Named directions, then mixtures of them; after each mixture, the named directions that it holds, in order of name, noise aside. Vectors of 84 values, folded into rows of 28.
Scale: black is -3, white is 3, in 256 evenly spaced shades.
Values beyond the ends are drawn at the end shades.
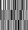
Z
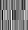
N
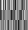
Z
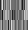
N, Z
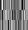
N, Z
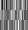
Z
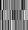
N, Z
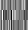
N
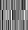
N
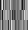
N, Z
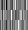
N, Z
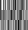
Z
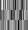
Z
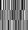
N, Z
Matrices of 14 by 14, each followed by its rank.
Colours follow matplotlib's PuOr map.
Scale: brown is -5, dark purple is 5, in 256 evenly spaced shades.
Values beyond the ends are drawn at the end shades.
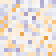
full rank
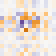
two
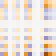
one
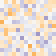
full rank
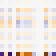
one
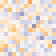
full rank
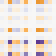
one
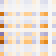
one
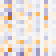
two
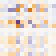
two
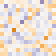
full rank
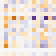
two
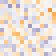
full rank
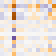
two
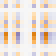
one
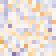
full rank
